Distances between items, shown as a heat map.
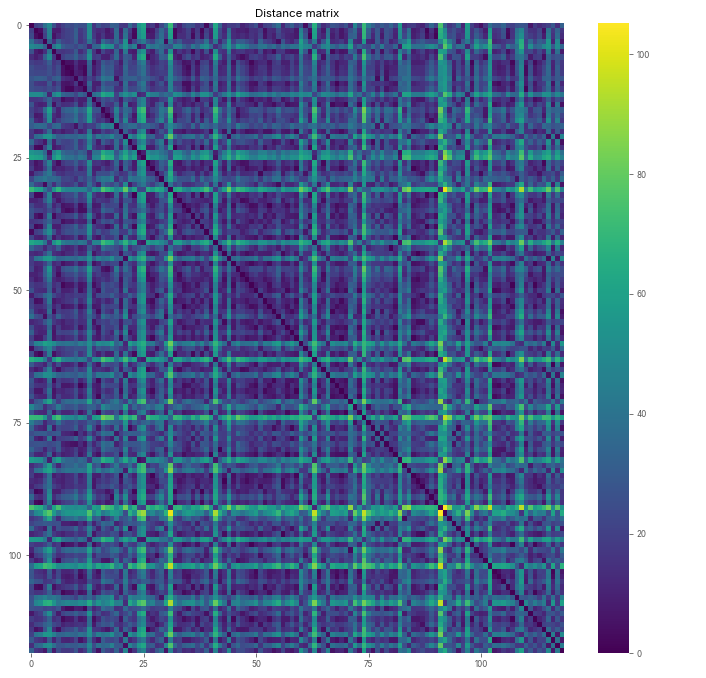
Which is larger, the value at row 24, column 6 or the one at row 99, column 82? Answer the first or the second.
the second
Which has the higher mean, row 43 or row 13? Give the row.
13
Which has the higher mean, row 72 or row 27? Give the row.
72
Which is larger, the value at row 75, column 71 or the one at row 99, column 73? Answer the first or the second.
the first
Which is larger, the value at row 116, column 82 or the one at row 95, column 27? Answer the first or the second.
the first
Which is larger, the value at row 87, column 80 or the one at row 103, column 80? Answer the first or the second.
the first
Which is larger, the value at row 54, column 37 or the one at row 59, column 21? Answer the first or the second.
the second
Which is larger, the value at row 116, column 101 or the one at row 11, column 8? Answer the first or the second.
the first
